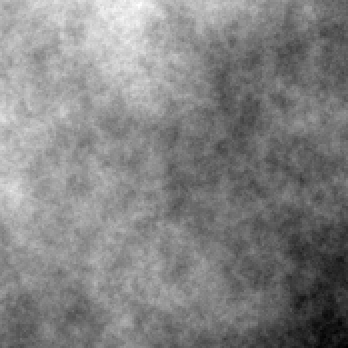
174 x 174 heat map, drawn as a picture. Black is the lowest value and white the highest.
No regular stripes run through it. The ninth with the lowest average is the bottom right. There are no lone odd cells. Values rise toward the top left. No row or column stands out. Overall the values sit about 50% of the way up the scale. The field is smooth, with broad soft blobs.
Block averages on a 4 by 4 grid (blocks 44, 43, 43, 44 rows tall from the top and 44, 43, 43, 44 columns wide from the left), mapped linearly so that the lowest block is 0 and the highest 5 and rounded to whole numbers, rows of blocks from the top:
4 5 3 2 / 4 3 2 2 / 4 3 2 1 / 2 3 2 0
